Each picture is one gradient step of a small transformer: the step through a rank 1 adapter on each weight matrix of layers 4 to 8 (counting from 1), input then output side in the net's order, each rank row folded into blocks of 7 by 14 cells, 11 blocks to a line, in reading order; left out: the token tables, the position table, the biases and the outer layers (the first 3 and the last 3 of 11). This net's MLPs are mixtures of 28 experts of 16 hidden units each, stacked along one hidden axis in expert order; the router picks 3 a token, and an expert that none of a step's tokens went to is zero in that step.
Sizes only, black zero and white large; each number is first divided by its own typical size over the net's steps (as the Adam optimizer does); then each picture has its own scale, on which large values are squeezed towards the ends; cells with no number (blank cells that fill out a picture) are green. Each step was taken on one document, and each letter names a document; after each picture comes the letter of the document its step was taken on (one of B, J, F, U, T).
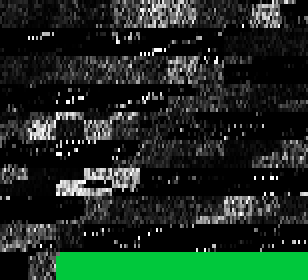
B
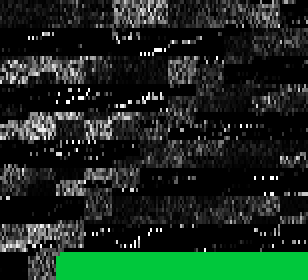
B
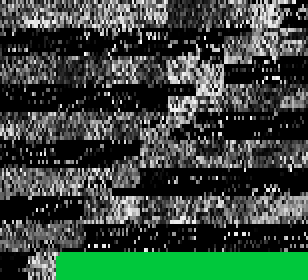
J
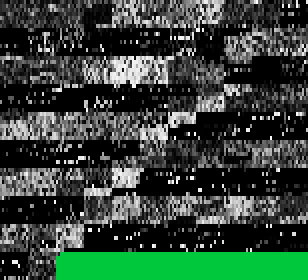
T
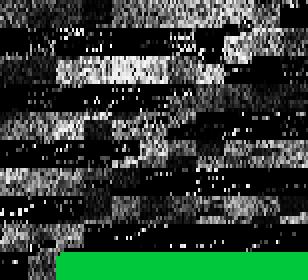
T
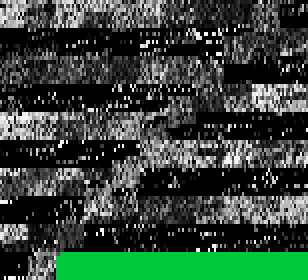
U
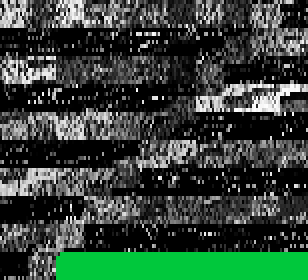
U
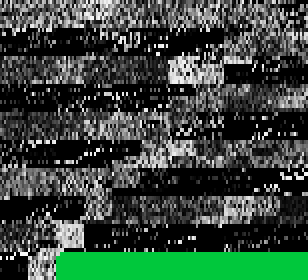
J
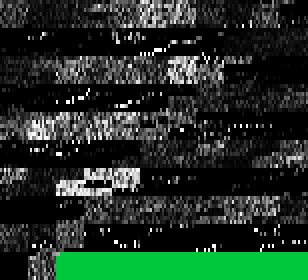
B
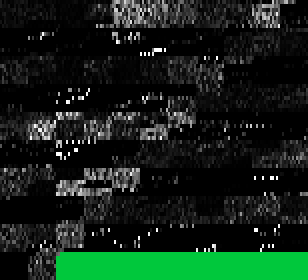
B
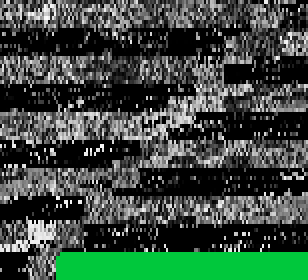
J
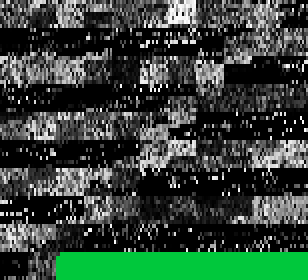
U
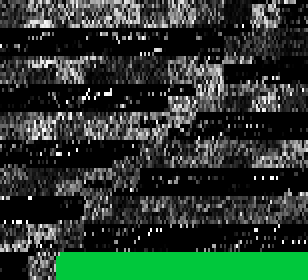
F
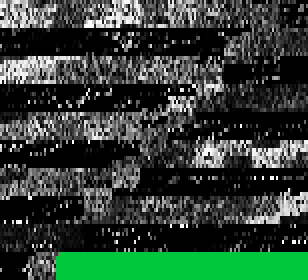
F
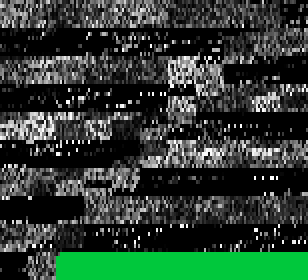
F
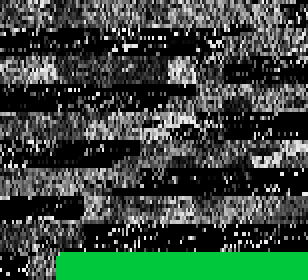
J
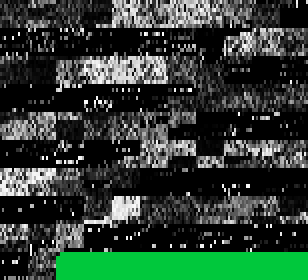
T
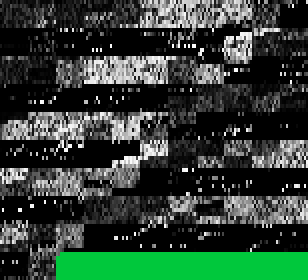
T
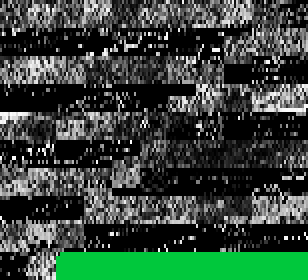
J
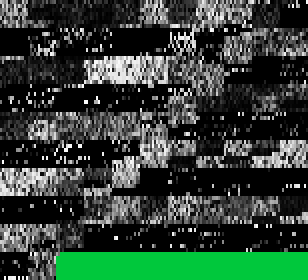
T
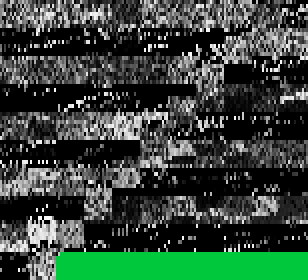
J
